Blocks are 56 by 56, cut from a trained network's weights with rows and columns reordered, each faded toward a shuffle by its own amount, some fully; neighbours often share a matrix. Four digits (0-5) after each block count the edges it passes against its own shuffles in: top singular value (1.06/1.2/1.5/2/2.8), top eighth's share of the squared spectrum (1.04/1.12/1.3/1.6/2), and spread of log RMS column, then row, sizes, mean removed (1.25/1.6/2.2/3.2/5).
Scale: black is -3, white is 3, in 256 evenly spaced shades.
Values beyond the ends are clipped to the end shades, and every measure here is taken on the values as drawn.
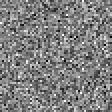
0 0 0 0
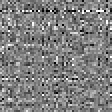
3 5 3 3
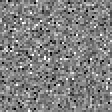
0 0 0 0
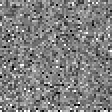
2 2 0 1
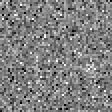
0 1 0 0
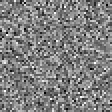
0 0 0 0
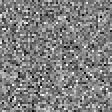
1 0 0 0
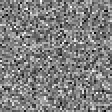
1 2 0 0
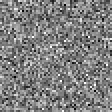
0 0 0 0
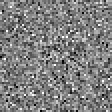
0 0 0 0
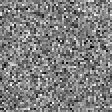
0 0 0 0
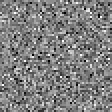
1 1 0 0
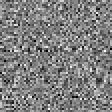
3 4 1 2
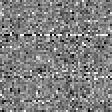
3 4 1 2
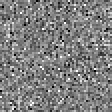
0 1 0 0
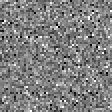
1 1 0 0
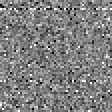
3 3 0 1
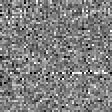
2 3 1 2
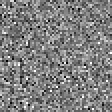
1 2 0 0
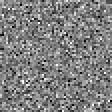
1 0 0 0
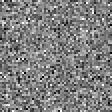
2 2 1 1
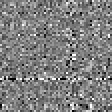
3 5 2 3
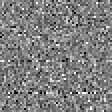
2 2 0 1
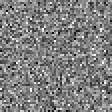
1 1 0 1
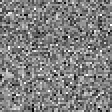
2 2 0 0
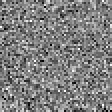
1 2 1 1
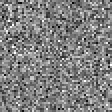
2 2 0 0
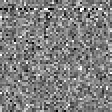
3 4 1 2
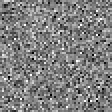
1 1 0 0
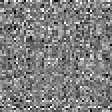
3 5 2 3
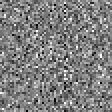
3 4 2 1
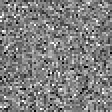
1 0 0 0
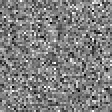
2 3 1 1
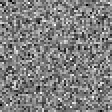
2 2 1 0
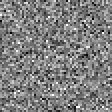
2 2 0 1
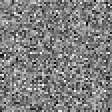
2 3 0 0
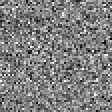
2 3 1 1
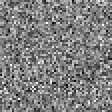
2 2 0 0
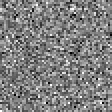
2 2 0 1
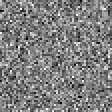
2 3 1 0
